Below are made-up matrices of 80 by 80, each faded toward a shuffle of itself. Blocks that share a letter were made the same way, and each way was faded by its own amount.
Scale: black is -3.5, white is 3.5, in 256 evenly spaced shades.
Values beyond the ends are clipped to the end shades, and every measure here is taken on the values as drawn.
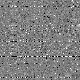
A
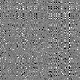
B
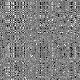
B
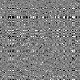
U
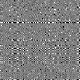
U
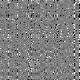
B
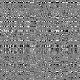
U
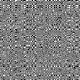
U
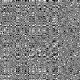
B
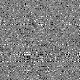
A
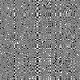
B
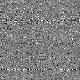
A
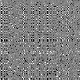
B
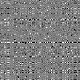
U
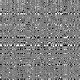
U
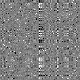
B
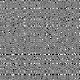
U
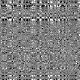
U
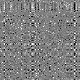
B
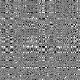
U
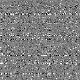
A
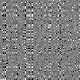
B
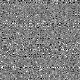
A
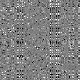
B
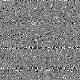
A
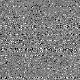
A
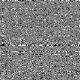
A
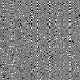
B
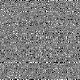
A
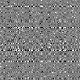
U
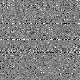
A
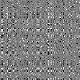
B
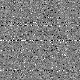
A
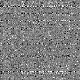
A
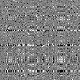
U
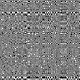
U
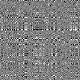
U
